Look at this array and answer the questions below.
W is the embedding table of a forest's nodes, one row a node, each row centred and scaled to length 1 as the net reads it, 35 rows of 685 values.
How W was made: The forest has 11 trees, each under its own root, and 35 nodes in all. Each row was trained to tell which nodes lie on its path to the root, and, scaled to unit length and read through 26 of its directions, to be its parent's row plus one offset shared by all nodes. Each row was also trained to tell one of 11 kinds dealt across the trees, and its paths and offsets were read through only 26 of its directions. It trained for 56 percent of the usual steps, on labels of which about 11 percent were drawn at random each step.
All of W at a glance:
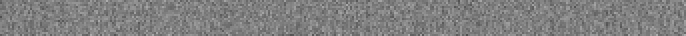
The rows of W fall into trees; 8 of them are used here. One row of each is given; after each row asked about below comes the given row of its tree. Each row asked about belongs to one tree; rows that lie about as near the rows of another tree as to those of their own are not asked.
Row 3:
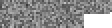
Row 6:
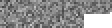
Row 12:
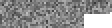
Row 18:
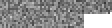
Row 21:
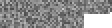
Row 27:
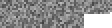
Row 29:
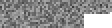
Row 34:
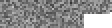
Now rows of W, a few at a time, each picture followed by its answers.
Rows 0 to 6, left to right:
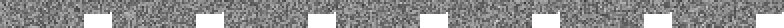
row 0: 18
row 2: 21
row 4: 21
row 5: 34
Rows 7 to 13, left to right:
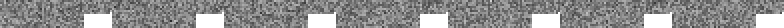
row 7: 6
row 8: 21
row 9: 6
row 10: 12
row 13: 27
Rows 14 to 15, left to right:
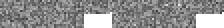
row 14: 12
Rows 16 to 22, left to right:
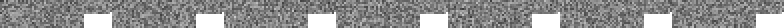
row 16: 3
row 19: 6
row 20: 21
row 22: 12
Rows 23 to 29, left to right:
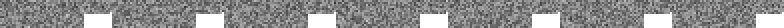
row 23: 29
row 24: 12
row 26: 29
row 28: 34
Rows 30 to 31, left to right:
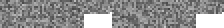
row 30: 6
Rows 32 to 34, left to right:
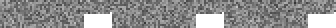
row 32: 18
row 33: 27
